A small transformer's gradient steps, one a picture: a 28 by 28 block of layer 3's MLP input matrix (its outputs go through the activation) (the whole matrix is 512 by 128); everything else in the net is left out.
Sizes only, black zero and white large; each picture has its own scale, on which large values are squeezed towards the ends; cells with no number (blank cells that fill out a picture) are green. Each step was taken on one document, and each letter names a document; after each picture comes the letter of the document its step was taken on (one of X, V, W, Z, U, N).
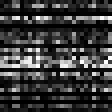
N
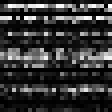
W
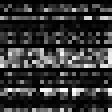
W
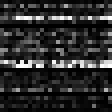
N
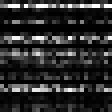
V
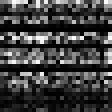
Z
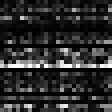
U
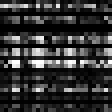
V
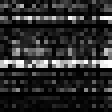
N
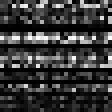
Z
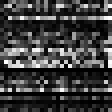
U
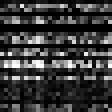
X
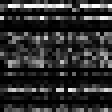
W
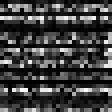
U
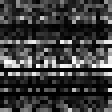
N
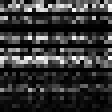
Z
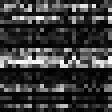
U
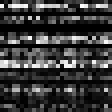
X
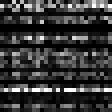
X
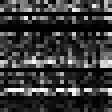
W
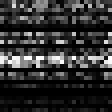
Z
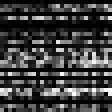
W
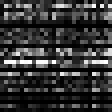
N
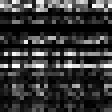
V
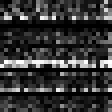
N
